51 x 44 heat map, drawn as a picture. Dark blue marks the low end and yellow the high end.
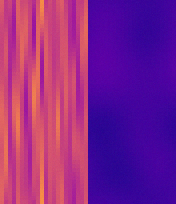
It is made of 1 by 2 panels. Panel 1,1: middling, streaked downward. Panel 1,2: very low, smooth, faint in contrast.
